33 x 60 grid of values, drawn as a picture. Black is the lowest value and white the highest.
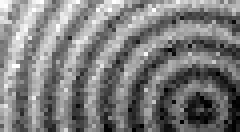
Slope: up to the top left. Ninth with the lowest average: bottom right. Ninth with the highest average: top left. Mirror symmetry: none. Rings: centred on the bottom right.
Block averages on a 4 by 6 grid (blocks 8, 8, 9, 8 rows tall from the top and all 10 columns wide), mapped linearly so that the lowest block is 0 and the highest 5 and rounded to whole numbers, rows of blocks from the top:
5 4 4 4 3 3 | 4 4 3 3 2 2 | 4 3 2 2 1 1 | 3 2 2 1 0 0
